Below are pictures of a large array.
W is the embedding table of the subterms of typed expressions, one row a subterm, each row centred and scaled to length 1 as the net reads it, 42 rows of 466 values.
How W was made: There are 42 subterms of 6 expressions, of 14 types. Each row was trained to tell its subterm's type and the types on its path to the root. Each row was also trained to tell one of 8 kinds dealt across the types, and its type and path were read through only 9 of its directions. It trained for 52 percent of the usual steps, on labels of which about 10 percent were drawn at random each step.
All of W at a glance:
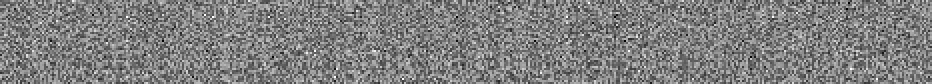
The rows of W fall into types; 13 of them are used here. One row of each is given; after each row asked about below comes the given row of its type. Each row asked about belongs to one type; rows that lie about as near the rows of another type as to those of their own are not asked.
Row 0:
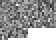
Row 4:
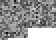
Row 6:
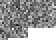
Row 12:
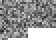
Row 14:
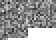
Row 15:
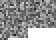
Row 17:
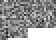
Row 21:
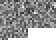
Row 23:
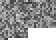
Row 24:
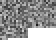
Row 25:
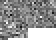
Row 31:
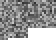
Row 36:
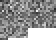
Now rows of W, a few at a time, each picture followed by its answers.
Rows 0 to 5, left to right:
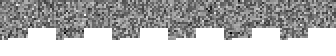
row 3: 24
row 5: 21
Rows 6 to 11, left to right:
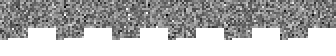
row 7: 21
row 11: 21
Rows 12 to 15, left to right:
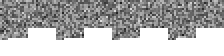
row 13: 23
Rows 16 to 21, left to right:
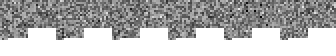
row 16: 4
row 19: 4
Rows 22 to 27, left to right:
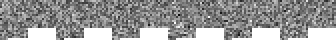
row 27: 24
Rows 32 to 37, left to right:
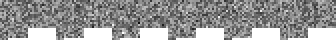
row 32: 31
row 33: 24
